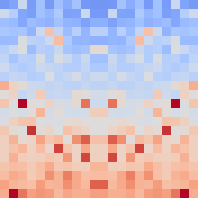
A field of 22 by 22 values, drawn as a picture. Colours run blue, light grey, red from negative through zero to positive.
Ninth with the lowest average: top middle. Stripes: none. Slope: up to the bottom. Average level on the scale: 50%. Mirror symmetry: left to right.
